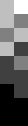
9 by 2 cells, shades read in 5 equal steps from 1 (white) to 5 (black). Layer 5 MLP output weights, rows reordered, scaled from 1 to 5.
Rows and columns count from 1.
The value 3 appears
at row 2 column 2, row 3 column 1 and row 5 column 2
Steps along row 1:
down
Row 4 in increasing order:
2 4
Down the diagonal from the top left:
2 3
